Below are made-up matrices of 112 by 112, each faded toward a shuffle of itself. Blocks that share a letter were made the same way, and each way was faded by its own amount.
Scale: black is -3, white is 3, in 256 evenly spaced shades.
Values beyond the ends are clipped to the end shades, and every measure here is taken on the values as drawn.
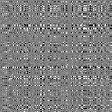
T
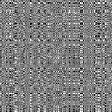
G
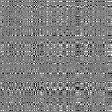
T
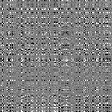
T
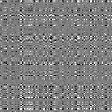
T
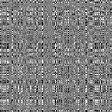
G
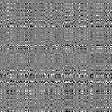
T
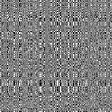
G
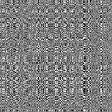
G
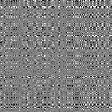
T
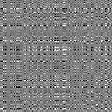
T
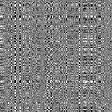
G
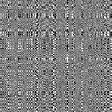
G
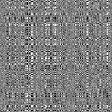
G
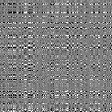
T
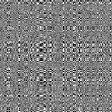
G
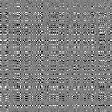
T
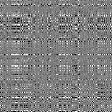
T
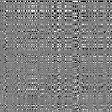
T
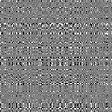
T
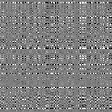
T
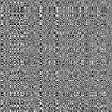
G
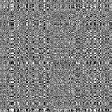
G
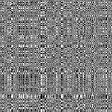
G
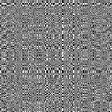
G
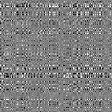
T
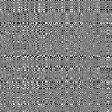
T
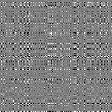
T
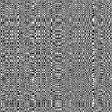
G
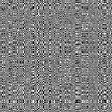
G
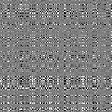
T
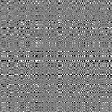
T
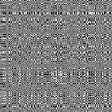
T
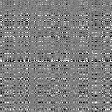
T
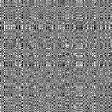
G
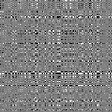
T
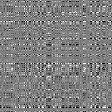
T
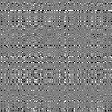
T
